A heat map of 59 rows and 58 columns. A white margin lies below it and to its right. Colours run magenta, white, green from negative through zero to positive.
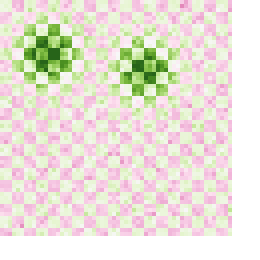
Ninth with the highest average: top left. Average level on the scale: 50%. Bumps: two. Mirror symmetry: none.
